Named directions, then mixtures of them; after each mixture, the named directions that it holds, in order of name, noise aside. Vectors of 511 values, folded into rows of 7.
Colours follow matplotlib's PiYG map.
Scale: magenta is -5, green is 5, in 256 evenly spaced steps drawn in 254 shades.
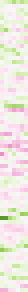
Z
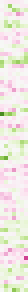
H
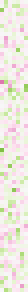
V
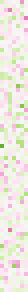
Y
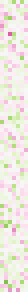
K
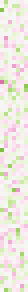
V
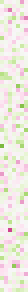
Y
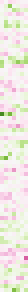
H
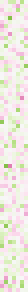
K, V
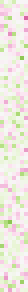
K, Y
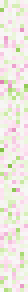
V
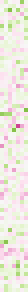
H, Y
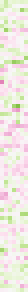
H, V, Z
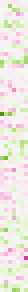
H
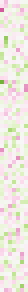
V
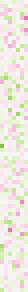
K, V, Y
